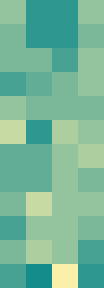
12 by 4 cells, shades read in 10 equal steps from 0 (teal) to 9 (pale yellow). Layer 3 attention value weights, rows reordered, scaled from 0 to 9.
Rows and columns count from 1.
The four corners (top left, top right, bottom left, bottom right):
5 5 2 1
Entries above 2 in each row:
2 2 3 3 4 3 4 4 4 3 3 1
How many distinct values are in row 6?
4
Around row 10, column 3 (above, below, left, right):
5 5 5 4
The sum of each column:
45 38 52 50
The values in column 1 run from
2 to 7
